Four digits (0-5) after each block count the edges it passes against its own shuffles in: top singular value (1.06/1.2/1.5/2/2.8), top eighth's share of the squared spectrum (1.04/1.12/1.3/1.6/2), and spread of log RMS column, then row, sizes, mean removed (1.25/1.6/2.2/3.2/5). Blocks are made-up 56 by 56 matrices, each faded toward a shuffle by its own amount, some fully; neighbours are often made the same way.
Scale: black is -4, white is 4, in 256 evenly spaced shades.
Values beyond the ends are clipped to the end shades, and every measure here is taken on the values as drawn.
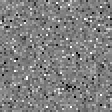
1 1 0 0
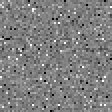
1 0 0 0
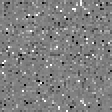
1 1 0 0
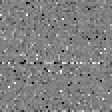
3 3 0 1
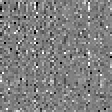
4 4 2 1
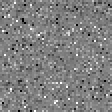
0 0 0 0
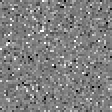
0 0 0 0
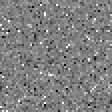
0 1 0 0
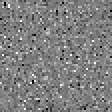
0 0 0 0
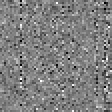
2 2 3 0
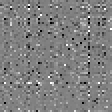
4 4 2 2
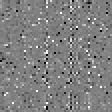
4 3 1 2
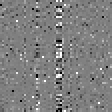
4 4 2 2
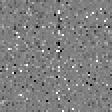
3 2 0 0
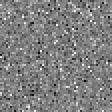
1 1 0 0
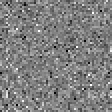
3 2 1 0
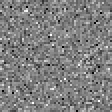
2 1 0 0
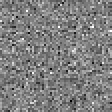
3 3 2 1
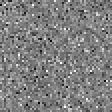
1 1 0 0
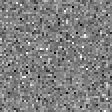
2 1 0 0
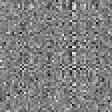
4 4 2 2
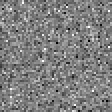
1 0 0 0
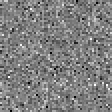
2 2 0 0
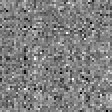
4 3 2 2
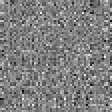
4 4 2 2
